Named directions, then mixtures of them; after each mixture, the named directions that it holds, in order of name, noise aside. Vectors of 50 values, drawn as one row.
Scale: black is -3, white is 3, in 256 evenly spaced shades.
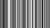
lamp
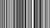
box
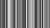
box, lamp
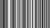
lamp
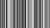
box, lamp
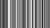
lamp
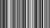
box, lamp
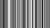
lamp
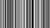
box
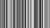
box, lamp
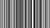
box, lamp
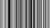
lamp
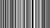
box, lamp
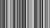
box, lamp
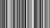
box, lamp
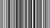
box, lamp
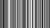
lamp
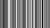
lamp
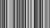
box, lamp
